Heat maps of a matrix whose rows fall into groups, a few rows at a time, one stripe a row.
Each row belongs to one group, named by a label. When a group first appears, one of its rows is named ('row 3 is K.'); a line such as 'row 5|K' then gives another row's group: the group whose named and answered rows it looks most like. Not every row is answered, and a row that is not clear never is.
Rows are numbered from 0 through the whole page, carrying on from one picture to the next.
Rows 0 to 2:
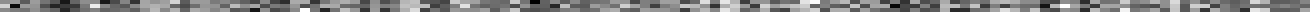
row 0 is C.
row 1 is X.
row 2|C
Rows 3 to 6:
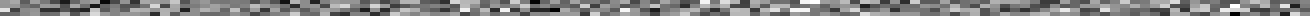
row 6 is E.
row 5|X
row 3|C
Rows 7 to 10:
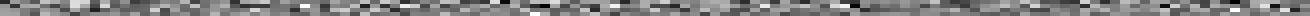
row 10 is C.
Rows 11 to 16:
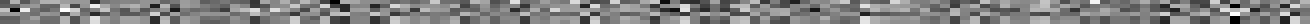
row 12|E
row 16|E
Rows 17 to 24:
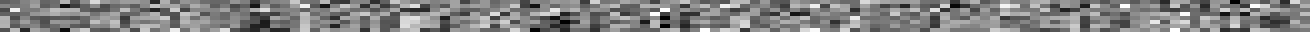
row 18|C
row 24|C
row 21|X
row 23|X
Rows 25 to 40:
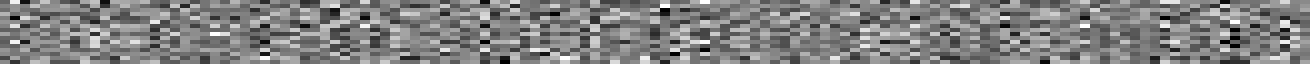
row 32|E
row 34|E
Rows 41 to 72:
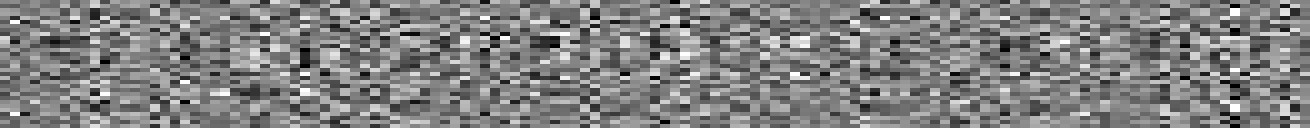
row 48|E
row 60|X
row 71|X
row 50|X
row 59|C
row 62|E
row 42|E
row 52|X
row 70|E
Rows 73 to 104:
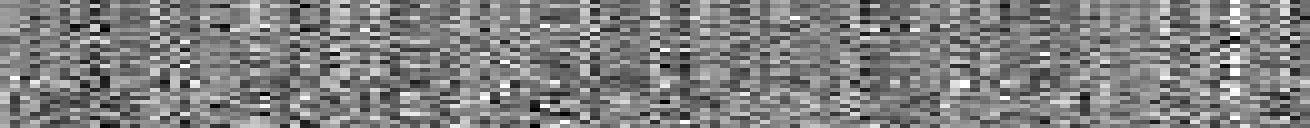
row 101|X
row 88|X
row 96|X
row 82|E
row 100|C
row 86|X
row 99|C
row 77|X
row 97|C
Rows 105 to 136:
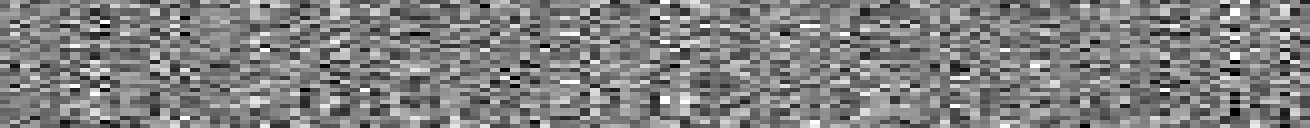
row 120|E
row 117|C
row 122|X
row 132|E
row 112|E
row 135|C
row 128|E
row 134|X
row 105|X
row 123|E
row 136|C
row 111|C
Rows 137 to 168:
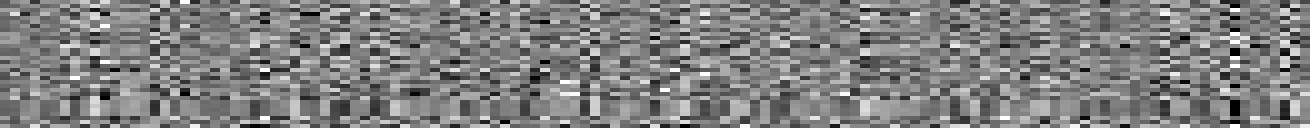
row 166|C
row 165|E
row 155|C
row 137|X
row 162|E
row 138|E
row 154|C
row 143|X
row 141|E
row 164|E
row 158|E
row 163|E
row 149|E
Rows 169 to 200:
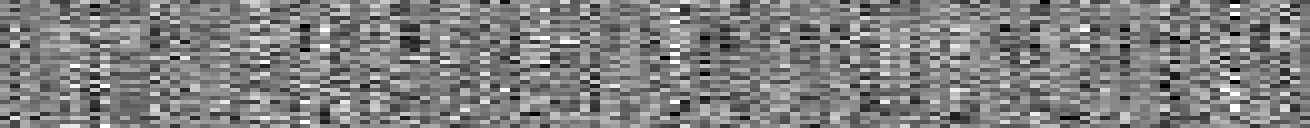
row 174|C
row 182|C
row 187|C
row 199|C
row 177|E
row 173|E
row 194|C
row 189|E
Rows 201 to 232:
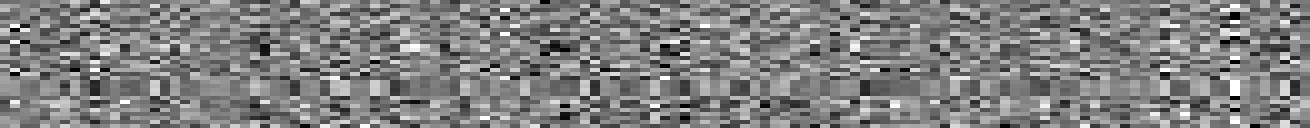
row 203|X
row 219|C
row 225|E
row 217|X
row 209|X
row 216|E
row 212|X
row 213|X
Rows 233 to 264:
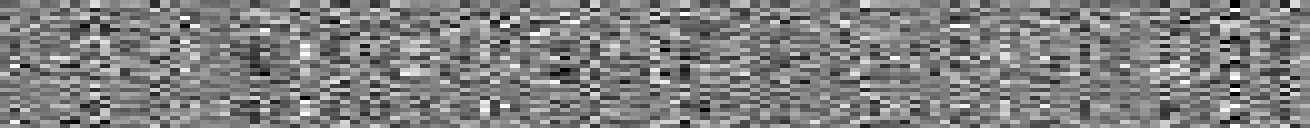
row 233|E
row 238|X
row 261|C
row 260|C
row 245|X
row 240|C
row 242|E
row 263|C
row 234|E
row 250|X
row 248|E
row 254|E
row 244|C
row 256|E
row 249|C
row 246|C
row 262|E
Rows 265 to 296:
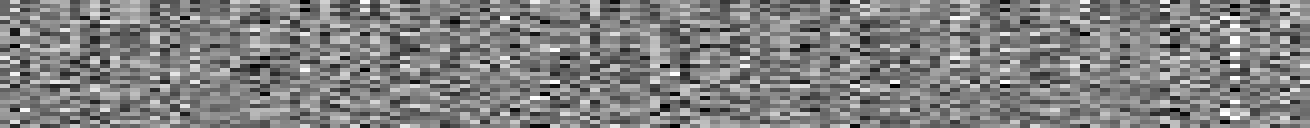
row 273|C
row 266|E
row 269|X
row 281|X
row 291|X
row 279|X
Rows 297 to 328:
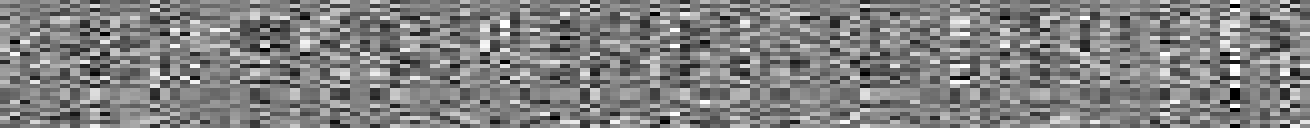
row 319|E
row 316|X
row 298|E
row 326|X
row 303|X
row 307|C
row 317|X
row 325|C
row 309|X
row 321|E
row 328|E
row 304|C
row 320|E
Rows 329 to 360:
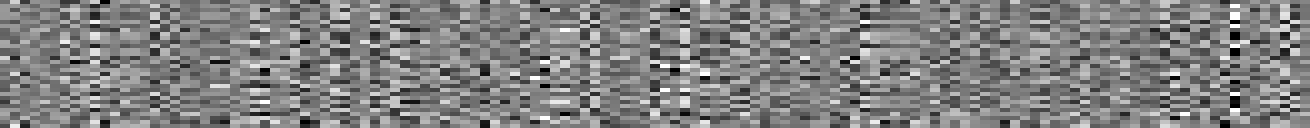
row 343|C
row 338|E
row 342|E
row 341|E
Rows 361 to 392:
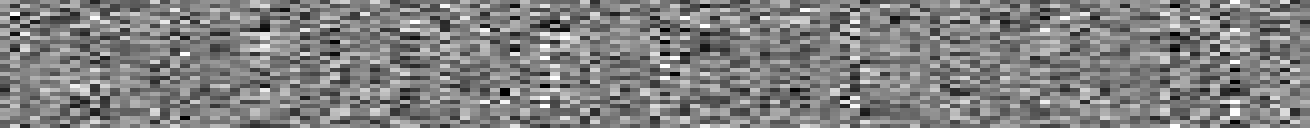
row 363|C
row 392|C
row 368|X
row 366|X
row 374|X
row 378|E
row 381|E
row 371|X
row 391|E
